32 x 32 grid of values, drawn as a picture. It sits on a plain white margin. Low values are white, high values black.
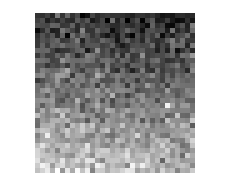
Ninth with the lowest average: bottom left. Slope: up to the top. Grain: fine. Odd rows or columns: none.
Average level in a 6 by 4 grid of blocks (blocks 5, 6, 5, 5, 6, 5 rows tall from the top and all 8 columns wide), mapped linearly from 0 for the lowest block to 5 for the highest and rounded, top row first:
4 5 5 5 / 4 4 4 4 / 3 3 3 3 / 2 2 2 2 / 1 1 1 1 / 0 0 0 1
